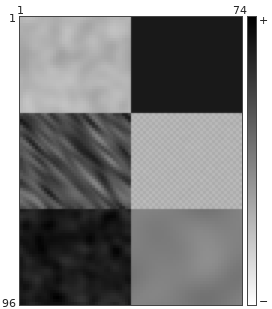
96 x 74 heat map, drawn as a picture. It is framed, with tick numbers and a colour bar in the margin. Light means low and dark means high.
It is made of 3 by 2 panels. Panel 1,1: low, blotchy, faint in contrast. Panel 1,2: very high, flat. Panel 2,1: high, slanting down to the right. Panel 2,2: low, checkered, faint in contrast. Panel 3,1: very high, blotchy, faint in contrast. Panel 3,2: middling, smooth, faint in contrast.
